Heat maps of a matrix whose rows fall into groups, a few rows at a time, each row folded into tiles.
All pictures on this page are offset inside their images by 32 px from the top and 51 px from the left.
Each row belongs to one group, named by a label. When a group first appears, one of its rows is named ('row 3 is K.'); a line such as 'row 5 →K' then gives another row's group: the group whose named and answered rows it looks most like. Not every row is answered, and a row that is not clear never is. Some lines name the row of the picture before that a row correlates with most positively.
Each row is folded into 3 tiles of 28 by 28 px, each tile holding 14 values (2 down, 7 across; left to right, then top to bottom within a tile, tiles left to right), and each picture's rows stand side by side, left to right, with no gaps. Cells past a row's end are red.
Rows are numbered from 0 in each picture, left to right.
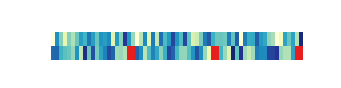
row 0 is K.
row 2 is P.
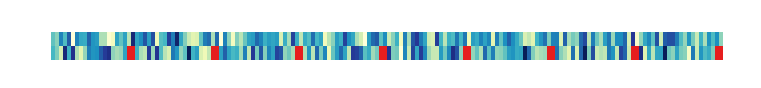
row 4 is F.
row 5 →P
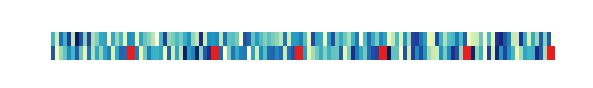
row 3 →F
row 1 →K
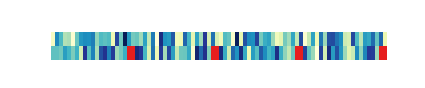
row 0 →K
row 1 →F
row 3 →F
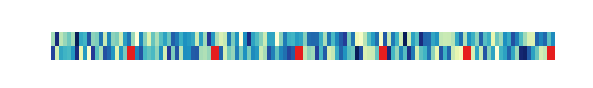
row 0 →K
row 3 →P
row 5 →P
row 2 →F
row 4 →P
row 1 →K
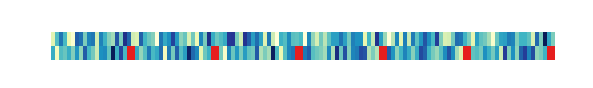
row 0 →K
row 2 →F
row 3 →K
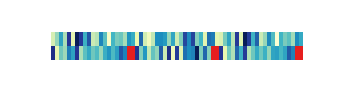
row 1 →K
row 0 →F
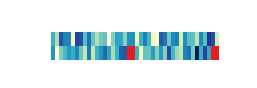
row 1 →K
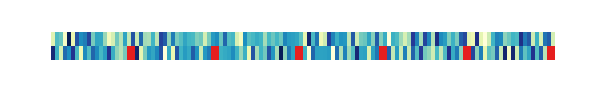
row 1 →K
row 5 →K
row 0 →P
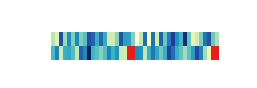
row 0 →P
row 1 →P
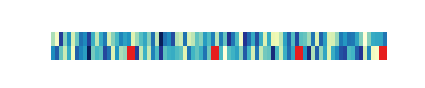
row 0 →F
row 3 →P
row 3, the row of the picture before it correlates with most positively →0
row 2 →F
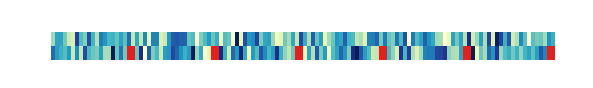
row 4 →P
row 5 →F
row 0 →K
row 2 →P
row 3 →P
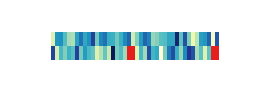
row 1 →P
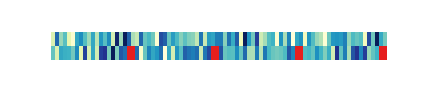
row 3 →K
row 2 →F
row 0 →K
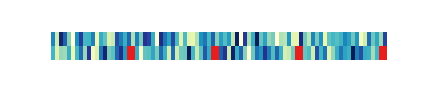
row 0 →F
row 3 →P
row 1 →F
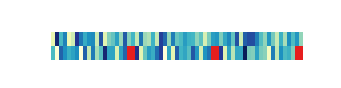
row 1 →K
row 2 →F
